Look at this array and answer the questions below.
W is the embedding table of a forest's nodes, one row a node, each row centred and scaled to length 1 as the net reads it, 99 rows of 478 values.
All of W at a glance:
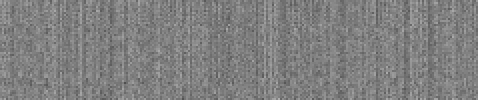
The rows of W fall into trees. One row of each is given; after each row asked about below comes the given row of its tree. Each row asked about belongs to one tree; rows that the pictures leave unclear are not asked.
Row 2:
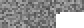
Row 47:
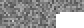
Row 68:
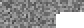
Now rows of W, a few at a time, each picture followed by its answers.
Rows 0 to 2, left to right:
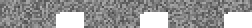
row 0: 2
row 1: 2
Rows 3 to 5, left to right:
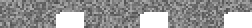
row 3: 2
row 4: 2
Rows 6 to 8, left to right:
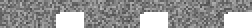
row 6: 47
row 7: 2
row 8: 2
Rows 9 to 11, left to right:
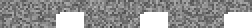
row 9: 2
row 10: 2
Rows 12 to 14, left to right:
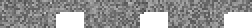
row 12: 47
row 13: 2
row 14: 2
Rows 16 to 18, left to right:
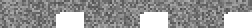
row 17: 47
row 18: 2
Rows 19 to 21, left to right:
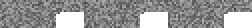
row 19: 2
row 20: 2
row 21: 47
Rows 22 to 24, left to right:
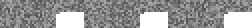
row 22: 2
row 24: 68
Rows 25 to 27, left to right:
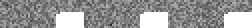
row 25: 68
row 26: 47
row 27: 2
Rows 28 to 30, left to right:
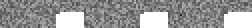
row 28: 47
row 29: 47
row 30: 47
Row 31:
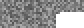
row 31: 47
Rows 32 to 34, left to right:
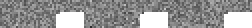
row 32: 47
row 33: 68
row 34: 47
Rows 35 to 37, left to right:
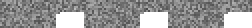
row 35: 2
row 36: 2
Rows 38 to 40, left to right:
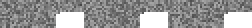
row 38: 68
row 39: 2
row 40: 2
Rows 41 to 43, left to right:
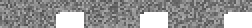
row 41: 47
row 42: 47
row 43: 68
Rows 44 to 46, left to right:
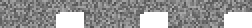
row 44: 47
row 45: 47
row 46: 2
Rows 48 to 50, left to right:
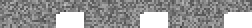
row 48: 2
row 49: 47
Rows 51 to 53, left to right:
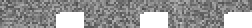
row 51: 47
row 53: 2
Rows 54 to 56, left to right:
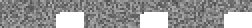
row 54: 47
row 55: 2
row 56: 68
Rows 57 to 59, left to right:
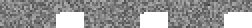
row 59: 2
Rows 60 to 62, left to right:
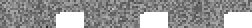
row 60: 2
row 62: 47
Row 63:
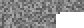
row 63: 2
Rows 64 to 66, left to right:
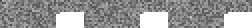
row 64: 2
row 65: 47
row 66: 2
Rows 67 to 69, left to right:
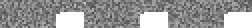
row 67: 47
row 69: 2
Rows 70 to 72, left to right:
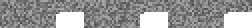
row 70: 47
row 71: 2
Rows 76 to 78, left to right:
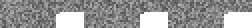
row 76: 2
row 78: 68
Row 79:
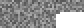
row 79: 47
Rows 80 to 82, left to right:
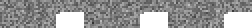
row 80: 47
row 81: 68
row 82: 47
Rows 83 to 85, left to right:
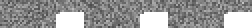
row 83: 47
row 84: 68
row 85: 47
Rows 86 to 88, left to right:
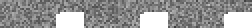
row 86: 2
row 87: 47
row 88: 68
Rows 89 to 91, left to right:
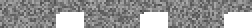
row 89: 2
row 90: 2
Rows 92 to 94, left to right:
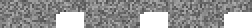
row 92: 2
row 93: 2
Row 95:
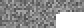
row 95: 47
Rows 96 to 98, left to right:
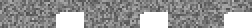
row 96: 2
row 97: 68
